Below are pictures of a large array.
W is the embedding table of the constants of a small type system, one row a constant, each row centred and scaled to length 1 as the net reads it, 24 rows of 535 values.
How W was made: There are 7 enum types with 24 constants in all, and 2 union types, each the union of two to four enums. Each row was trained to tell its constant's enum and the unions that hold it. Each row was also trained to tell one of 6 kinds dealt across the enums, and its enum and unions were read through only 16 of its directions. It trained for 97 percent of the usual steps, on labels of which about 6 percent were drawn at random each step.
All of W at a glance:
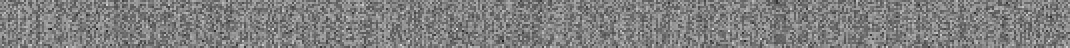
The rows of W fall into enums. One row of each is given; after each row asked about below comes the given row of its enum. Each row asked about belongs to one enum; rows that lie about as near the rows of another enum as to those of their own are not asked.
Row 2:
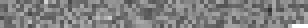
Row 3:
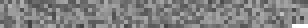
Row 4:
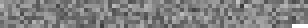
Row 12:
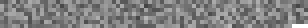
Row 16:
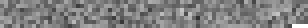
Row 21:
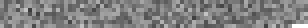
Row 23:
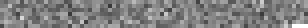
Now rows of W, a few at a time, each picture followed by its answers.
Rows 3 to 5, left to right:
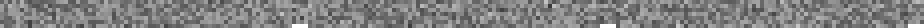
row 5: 4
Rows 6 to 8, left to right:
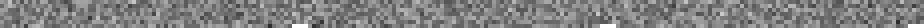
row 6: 23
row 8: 2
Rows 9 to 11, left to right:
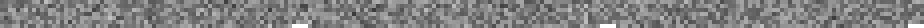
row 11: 4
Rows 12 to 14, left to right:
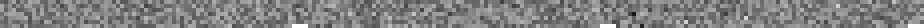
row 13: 21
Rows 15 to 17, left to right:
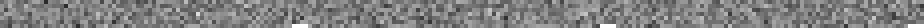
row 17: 2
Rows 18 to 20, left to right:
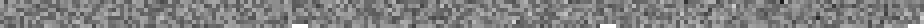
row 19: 4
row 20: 2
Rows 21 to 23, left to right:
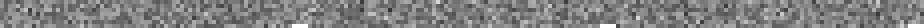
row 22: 16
